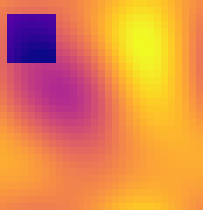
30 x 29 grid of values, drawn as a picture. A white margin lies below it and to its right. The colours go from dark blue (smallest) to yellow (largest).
Values change most from cell to cell in the top left. In the top left lies a patch that is lower than the rest. Most values sit high, with a long tail of low ones. The top left is the ninth with the lowest average. The bottom right is the calmest part. Overall the values sit about 70% of the way up the scale.
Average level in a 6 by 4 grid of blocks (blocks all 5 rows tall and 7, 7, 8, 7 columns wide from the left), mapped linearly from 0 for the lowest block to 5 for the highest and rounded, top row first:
1354
0254
2244
3244
4344
4444
